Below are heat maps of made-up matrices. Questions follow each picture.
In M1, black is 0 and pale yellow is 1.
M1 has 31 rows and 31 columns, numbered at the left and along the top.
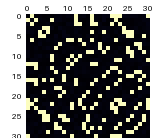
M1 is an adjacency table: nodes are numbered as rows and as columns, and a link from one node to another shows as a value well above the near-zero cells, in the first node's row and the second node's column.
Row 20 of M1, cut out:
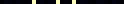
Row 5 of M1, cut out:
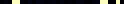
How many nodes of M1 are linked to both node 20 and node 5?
0
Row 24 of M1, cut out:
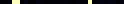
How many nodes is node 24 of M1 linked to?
3
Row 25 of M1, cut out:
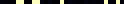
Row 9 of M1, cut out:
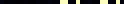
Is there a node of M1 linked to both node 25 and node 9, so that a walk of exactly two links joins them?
yes
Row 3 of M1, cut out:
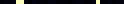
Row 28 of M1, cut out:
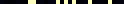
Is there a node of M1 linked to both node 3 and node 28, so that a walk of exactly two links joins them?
no
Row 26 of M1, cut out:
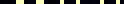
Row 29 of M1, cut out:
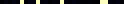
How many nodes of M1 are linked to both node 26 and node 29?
4
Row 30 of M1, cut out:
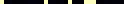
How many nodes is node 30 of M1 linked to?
6
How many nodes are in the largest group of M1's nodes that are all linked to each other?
5
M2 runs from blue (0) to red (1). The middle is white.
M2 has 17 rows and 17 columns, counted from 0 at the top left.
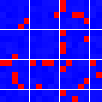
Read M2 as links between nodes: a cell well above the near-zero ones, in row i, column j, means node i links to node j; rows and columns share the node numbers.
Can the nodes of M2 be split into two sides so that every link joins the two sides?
yes
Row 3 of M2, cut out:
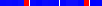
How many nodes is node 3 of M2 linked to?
2
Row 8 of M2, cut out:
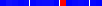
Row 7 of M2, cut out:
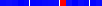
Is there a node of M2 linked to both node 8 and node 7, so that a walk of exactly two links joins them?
yes
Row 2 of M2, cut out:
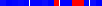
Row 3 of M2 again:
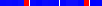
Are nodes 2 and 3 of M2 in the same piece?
yes
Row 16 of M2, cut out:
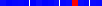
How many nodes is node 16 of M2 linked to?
1
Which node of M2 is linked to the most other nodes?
node 10
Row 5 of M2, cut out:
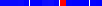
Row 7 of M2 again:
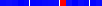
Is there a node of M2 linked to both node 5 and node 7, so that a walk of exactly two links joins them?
yes
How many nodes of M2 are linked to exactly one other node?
11
